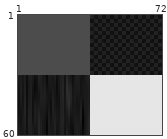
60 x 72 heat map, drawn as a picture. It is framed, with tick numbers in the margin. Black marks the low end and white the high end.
It is made of 2 by 2 panels. Panel 1,1: low, flat. Panel 1,2: very low, checkered, faint in contrast. Panel 2,1: very low, streaked downward, faint in contrast. Panel 2,2: very high, flat.
